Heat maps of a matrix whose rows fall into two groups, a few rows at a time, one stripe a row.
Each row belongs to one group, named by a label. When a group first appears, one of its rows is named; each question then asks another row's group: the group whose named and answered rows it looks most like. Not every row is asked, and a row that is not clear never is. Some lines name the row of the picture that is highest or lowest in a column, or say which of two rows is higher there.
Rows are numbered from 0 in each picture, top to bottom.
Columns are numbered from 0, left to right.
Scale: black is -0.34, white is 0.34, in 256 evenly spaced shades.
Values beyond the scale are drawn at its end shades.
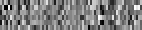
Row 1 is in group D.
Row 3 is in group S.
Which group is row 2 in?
D
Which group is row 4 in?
D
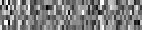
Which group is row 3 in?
S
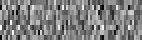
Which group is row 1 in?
D
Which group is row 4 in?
S
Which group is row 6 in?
S
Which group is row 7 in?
D
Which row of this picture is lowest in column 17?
6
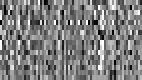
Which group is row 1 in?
S
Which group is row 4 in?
S
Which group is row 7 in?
D
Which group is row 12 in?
S
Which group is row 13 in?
S
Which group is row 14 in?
S
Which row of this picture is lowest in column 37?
4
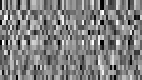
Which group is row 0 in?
D
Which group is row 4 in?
D
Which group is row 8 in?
D
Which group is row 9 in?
D
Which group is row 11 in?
S
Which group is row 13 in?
S
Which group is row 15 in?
S
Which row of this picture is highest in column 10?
3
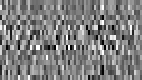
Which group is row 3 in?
D
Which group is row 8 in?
D
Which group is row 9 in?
S
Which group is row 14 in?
D
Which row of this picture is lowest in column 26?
9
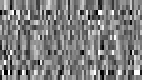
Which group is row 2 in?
S
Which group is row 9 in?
D
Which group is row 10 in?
S
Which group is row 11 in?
D
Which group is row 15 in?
D
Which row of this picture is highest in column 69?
14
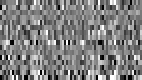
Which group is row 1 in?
D
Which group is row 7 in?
S
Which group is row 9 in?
D
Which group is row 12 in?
S
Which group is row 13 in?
D
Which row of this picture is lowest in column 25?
15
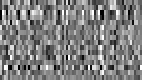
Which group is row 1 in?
S
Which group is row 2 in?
D
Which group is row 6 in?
S
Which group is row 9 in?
S
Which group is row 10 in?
S
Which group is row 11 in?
S
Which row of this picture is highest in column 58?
2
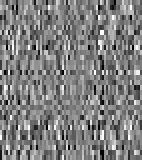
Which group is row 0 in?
S
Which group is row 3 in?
S
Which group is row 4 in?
S
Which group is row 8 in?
S
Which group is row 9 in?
S
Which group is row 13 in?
D
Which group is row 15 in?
D
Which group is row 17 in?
D
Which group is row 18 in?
D
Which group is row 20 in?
D
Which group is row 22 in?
D
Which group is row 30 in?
D
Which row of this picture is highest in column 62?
25
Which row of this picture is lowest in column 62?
14
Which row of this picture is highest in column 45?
24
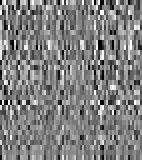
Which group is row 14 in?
D
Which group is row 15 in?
D
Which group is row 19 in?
S
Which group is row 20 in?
D
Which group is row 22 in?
S
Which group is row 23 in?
S
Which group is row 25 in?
D
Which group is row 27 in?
S
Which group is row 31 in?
D
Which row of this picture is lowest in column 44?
13
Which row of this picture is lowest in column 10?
5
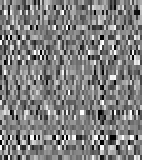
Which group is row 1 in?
S
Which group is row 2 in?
D
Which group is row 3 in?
S
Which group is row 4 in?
S
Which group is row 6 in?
S
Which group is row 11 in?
S
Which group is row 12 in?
D
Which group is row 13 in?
D
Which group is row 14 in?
D
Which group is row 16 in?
S
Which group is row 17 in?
D
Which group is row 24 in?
D
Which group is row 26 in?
D
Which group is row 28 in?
D
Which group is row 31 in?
D
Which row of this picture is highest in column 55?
15
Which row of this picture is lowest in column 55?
27
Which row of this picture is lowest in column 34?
5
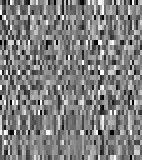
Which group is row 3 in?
D
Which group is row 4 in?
S
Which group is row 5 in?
S
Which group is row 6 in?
D
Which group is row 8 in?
S
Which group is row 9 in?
S
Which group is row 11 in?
S
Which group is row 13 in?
S
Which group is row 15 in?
D
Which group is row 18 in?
S
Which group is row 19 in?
D
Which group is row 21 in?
D
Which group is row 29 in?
D
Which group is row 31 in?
S
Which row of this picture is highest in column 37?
11
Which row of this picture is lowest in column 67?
14
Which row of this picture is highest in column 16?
3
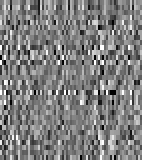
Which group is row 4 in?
S
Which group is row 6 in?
S
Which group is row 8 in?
S
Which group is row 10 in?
S
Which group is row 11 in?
D
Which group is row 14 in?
D
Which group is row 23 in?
D
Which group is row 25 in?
D
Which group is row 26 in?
S
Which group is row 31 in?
S
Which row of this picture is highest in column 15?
18
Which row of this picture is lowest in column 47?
11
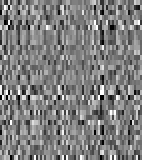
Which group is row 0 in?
D
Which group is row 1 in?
D
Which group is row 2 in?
D
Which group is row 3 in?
S
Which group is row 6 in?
D
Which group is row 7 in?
D
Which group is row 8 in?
D
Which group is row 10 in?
D
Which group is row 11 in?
D
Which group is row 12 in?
S
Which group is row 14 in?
S
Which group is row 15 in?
D
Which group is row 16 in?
D
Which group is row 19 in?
D
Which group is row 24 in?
S
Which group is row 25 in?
D
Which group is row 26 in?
D
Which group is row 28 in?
D
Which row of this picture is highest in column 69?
4
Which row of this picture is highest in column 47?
4
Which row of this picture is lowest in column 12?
18
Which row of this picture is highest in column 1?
19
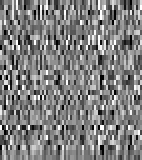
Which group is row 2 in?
S
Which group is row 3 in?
S
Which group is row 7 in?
S
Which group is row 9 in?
S
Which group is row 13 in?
S
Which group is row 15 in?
D
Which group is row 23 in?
S
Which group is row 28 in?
S
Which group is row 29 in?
D
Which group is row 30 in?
D
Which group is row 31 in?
D
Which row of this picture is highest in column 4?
17
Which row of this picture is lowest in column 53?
8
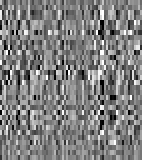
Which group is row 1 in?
S
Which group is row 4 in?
D
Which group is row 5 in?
D
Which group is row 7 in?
D
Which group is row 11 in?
S
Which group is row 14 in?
S
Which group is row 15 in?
S
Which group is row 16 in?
D
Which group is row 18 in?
D
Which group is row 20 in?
D
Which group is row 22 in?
D
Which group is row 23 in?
S
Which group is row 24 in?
D
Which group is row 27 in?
S
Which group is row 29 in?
D
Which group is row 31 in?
D
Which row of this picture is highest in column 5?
14
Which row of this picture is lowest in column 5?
9
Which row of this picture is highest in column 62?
6
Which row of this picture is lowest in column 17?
19
